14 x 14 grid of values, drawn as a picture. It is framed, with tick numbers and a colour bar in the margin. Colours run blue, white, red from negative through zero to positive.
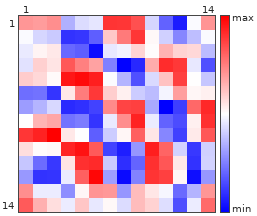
No single row or column stands out from its neighbours. Concentric rings centre on the bottom left. No overall slope runs across the table.
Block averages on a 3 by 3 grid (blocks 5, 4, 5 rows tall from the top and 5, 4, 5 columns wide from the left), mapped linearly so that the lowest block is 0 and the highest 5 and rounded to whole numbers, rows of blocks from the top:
3 2 2 / 1 5 1 / 3 0 3
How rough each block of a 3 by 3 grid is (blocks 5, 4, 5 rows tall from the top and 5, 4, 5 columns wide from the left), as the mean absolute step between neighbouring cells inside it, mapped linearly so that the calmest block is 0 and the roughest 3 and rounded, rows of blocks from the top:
0 3 1 / 2 2 2 / 1 2 1
